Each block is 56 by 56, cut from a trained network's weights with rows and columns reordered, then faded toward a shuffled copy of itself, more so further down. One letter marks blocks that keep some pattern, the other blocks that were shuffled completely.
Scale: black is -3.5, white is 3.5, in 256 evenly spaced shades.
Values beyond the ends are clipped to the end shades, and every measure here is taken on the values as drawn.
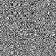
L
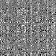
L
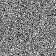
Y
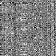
L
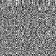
L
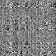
L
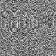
L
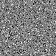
Y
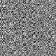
L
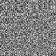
L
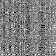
L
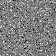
Y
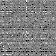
L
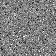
Y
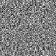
L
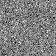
Y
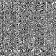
L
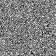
Y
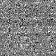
L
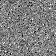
Y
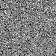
Y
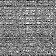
L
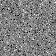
Y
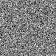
Y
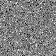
Y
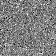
Y
